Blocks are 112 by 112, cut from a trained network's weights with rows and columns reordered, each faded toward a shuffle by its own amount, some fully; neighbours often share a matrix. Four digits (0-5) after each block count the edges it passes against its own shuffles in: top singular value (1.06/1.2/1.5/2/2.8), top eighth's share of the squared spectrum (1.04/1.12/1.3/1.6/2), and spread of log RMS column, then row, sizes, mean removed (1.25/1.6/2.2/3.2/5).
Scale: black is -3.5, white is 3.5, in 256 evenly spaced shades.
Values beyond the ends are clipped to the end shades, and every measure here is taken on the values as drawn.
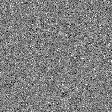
2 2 0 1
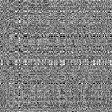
5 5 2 3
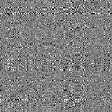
4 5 3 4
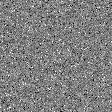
1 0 0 0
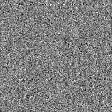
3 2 0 1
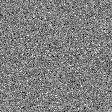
1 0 0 0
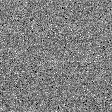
2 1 0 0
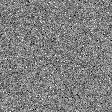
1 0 0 0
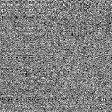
4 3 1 2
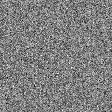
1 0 0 0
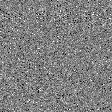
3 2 0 1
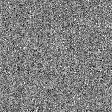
2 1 0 0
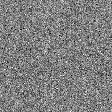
2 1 0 1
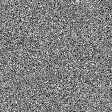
0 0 0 0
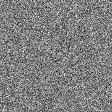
0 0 0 0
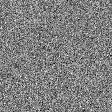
0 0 0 0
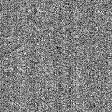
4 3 0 1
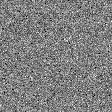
0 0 0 0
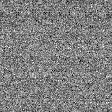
3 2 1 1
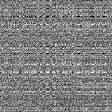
5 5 2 3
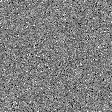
0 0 0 0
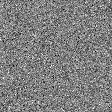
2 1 0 0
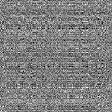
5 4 2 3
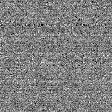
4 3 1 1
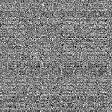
4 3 1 2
